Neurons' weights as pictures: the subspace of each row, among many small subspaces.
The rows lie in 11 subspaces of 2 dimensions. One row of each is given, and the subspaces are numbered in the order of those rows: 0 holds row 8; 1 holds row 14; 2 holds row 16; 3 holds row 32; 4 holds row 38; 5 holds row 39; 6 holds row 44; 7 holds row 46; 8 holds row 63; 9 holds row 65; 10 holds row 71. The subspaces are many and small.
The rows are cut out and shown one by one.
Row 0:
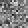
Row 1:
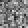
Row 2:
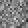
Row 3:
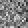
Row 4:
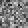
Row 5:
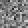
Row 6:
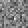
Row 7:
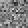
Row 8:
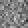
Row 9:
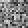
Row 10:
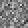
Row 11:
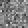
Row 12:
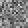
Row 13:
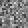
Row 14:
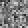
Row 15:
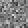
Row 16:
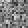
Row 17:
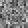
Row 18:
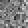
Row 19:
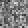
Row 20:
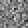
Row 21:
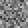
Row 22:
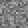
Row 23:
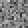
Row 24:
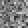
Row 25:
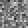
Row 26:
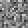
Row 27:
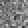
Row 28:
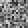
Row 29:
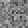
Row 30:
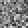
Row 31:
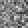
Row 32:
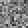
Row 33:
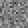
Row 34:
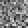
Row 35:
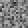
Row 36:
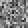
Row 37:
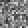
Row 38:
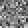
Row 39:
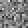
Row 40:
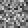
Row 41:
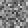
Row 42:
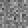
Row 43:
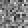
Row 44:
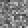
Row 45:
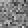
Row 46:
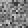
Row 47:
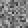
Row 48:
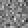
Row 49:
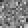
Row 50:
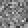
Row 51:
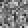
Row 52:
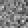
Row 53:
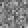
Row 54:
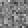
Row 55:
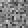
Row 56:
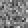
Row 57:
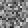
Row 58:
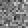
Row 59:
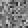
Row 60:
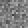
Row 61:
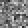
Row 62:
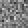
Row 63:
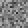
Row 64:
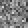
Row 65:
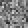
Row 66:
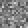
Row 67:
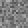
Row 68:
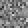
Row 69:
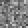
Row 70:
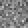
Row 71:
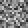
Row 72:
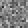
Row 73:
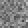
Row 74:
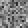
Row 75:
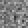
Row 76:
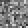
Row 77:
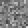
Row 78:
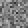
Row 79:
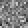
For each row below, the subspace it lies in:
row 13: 10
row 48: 0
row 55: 2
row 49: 4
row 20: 5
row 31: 1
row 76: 3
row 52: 4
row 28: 2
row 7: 7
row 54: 1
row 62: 10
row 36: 9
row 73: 1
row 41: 10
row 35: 5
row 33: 8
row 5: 5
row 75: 4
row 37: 6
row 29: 6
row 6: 5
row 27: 6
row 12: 8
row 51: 4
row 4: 10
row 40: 10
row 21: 10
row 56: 9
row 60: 2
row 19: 1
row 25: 5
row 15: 7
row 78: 8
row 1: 4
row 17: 9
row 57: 10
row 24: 1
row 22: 8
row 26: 5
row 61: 6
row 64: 9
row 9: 2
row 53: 4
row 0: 7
